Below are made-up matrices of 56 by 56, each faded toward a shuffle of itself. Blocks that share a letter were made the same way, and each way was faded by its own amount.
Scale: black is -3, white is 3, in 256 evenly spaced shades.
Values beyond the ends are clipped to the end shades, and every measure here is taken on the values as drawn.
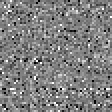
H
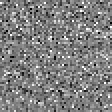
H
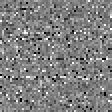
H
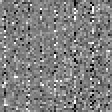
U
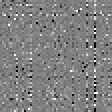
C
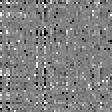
C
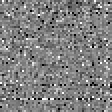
H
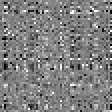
C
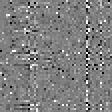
C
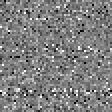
H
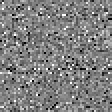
H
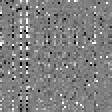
C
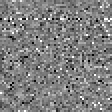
H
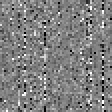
U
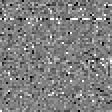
H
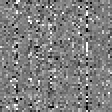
U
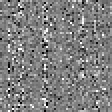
U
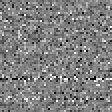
H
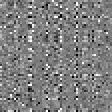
C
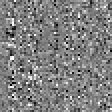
U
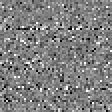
H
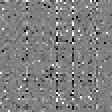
C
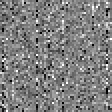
U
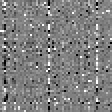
C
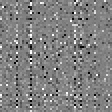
C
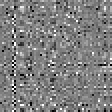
C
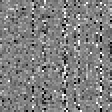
U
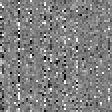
U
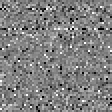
H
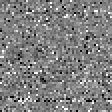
H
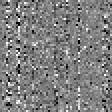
U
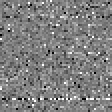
H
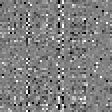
C
